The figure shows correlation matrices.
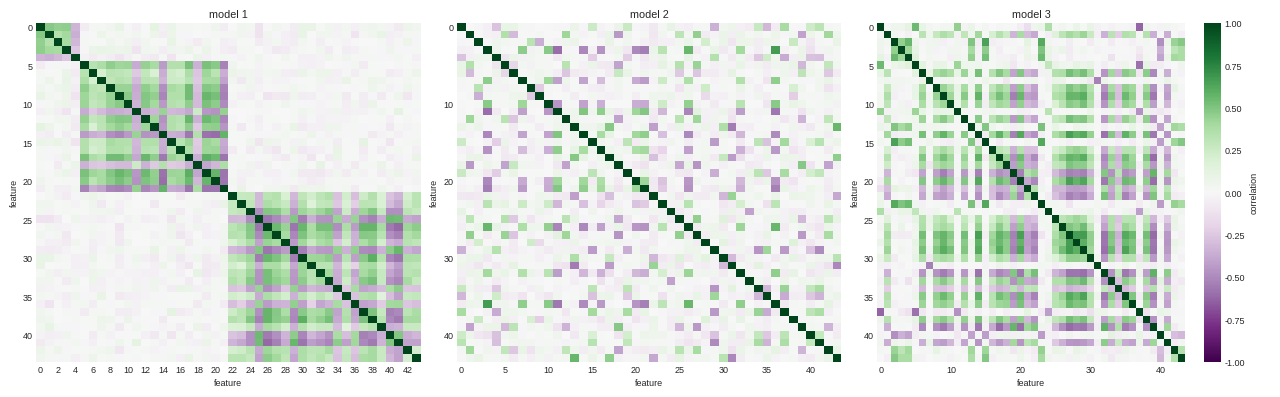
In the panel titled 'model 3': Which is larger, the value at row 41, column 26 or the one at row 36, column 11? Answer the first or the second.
the second
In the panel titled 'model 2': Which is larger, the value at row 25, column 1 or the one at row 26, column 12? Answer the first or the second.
the first
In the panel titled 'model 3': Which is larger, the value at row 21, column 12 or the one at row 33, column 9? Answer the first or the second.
the second
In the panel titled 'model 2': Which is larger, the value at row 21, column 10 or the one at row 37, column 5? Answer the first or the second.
the second
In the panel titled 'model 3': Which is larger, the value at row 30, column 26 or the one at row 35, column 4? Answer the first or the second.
the first
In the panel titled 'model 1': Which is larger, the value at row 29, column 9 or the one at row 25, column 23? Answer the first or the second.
the first
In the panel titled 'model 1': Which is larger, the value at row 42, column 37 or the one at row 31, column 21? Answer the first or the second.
the first
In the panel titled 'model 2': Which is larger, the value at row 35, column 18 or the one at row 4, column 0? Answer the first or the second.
the first
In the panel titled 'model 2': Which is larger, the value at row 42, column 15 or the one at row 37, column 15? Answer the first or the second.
the second
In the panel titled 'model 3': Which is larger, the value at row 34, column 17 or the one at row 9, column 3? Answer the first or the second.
the second
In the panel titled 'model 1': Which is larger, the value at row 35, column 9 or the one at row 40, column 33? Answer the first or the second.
the first
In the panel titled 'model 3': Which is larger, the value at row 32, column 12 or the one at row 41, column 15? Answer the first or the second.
the second
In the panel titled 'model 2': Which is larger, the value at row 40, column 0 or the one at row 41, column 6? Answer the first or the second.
the first
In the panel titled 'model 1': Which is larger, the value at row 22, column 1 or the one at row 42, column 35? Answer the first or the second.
the second
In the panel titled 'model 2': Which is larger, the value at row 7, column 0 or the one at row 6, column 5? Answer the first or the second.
the first
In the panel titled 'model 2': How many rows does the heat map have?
44
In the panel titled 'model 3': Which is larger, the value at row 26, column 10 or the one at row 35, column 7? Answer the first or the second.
the first
